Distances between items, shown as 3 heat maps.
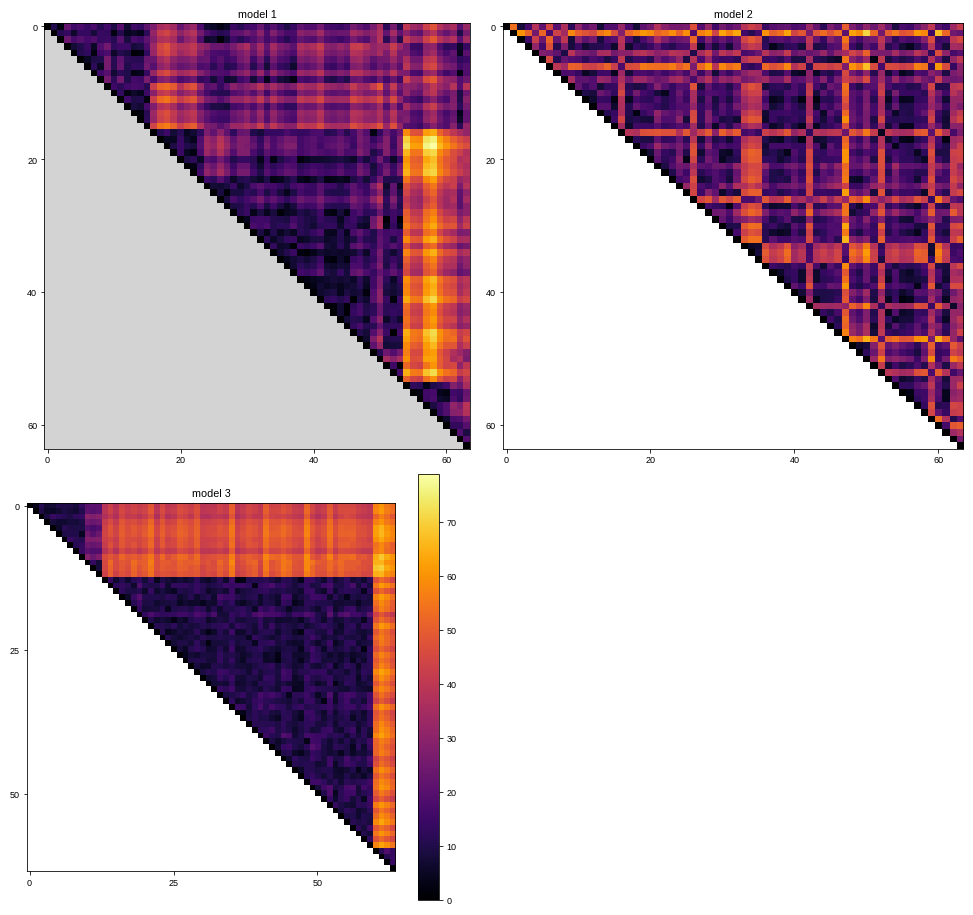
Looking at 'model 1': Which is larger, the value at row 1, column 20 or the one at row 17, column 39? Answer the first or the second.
the first
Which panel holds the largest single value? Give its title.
model 1
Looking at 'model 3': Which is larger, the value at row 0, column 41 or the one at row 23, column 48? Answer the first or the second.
the first
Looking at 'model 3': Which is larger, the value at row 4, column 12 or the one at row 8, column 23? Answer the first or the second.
the second
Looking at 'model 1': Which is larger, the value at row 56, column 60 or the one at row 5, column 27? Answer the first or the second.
the second
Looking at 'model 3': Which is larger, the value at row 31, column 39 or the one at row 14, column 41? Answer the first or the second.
the second
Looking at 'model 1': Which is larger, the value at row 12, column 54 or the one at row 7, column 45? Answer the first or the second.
the first
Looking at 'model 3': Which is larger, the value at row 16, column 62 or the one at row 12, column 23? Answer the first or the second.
the first
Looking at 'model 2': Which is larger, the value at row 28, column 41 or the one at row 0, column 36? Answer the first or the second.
the first
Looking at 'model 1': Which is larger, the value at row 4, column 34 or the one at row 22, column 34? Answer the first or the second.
the first
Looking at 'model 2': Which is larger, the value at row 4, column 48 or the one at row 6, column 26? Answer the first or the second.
the first
